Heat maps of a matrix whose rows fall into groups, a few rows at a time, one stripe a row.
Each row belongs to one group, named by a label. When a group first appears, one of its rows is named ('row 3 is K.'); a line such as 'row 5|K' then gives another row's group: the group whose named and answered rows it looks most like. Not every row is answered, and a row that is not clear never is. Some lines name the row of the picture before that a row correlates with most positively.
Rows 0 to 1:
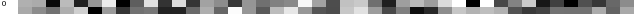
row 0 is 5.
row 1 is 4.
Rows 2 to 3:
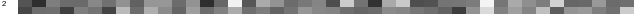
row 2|4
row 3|4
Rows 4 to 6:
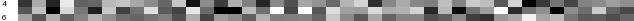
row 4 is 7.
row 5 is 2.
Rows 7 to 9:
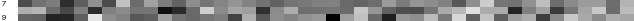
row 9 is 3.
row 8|4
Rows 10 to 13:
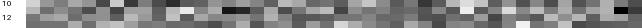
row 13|7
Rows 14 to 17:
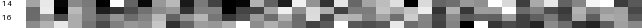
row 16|2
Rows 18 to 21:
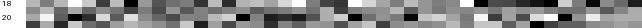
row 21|7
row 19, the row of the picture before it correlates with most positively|15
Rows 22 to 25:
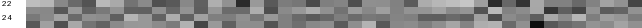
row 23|5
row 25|7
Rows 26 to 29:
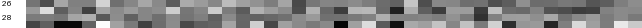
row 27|5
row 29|3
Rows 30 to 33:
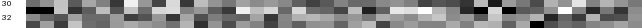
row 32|5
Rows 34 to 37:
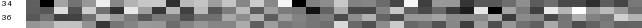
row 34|2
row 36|3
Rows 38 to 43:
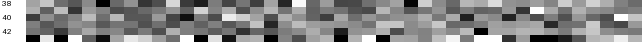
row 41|5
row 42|3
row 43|7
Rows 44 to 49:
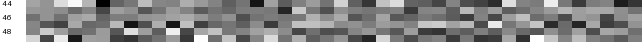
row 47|5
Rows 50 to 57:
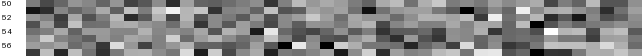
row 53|7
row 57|7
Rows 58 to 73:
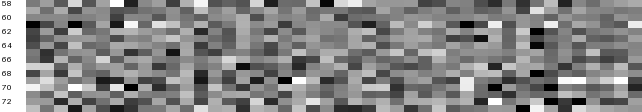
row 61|4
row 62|7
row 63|4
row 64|7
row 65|5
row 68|7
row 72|5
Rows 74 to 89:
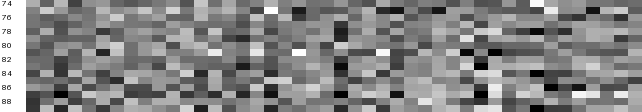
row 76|2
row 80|2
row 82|3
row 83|3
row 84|7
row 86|5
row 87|3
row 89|7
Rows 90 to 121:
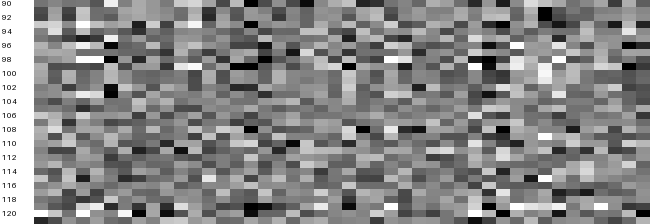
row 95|3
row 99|3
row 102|2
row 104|2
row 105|4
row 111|5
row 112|4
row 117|5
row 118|3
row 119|3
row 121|4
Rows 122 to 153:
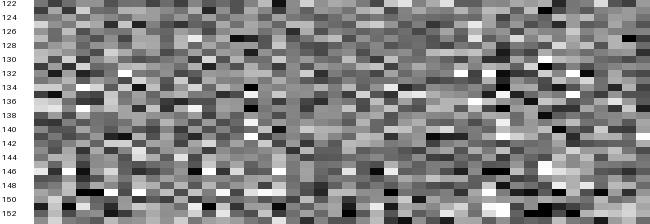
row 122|5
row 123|7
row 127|3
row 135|4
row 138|7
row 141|4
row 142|2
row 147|4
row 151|7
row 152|7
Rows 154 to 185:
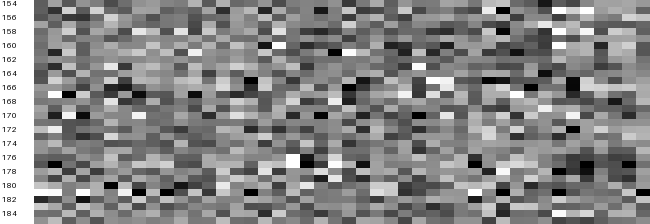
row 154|7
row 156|3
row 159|7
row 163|2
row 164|7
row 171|3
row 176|2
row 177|2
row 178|5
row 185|5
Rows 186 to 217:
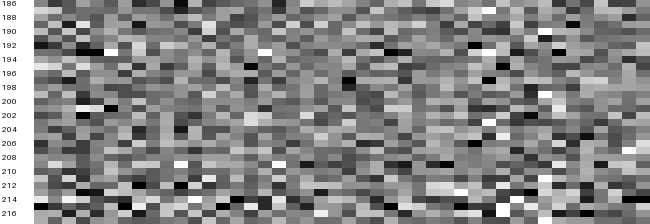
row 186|5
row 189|2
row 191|7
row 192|4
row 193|3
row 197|3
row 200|4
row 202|4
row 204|5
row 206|4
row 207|3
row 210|3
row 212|5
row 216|5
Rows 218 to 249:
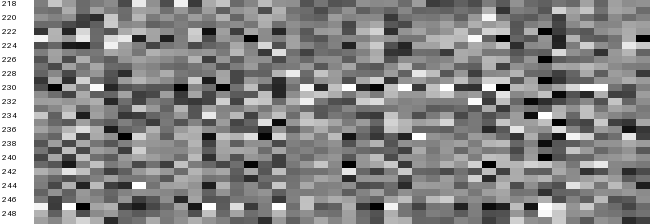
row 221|3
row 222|7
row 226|7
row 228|2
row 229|7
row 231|5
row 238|7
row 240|7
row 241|3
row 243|3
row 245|7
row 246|5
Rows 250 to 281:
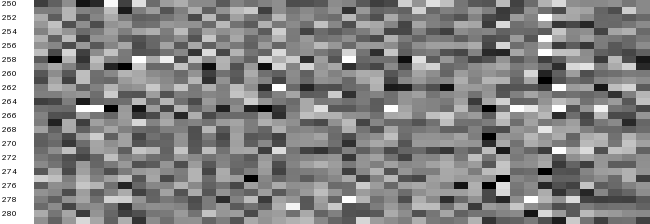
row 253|5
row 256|5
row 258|2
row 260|7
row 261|7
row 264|4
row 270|3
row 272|3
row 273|5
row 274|7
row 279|2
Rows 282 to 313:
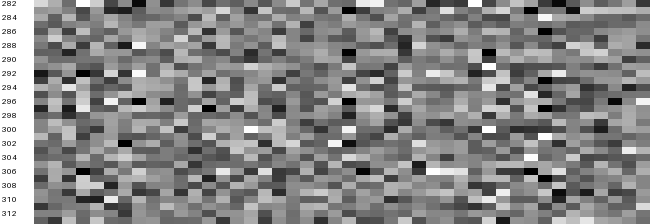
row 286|7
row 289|3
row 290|3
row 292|4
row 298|3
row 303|3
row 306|4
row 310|3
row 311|4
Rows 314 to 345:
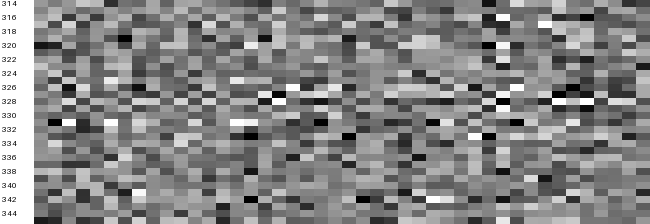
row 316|5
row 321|3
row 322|5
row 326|2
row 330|2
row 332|4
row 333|3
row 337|3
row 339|7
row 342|4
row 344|5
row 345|4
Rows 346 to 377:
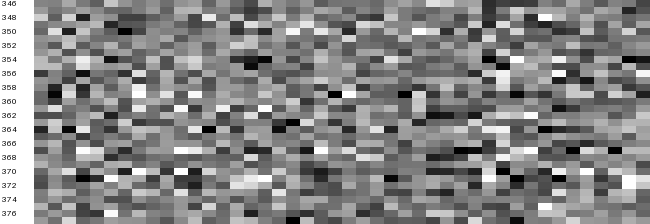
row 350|2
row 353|5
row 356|4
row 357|5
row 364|7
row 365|4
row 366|5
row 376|4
